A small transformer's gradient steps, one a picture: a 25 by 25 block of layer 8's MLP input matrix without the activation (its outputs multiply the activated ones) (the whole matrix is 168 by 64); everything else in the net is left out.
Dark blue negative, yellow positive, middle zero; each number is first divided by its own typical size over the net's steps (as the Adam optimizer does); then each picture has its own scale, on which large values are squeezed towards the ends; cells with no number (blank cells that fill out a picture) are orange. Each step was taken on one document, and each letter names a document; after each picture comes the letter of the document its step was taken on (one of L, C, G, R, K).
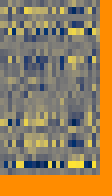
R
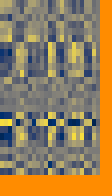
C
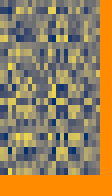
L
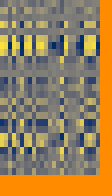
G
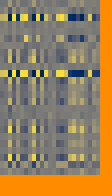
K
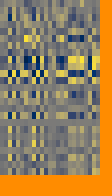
K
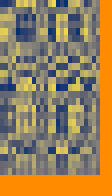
L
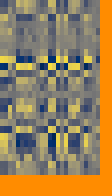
L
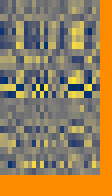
R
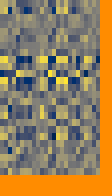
L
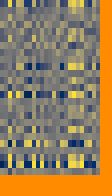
R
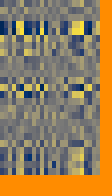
R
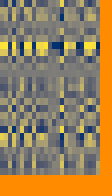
G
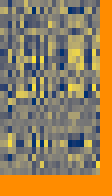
R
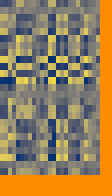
L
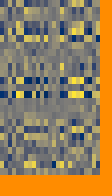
R
